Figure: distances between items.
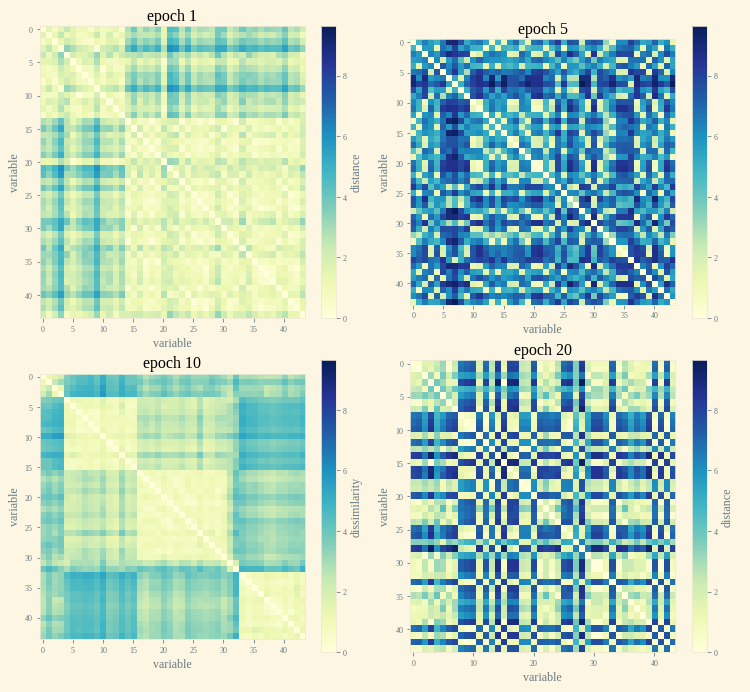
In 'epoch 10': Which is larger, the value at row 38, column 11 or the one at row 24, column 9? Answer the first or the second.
the first
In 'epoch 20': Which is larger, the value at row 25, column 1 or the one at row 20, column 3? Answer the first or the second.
the second
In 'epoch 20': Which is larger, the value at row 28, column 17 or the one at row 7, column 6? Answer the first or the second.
the second
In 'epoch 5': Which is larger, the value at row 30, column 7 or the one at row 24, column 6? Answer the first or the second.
the first
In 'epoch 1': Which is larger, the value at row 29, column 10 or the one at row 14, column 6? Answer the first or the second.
the first
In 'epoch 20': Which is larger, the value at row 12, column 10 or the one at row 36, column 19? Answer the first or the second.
the second
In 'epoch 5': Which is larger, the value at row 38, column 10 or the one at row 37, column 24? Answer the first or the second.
the second
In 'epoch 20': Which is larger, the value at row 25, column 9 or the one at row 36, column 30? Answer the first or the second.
the second
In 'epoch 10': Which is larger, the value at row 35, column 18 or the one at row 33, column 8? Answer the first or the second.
the second
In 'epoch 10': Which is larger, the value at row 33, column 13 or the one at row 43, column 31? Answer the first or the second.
the first
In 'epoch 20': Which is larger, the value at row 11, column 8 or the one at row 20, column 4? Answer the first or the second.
the first
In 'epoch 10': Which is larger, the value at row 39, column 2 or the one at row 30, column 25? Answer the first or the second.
the first
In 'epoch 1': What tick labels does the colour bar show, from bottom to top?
0, 2, 4, 6, 8
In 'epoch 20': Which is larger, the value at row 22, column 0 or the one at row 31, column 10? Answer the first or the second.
the second
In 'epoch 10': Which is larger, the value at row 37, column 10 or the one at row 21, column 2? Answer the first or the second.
the first
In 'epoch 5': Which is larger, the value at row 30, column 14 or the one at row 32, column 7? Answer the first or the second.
the second
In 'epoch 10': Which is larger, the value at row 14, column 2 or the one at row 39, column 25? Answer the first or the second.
the first
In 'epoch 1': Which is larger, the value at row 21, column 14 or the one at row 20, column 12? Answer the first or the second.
the first
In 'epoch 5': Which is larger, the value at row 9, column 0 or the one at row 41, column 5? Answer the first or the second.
the second
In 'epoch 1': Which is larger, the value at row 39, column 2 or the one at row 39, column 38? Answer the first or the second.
the first
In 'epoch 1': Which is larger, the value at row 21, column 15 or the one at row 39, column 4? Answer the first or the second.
the second
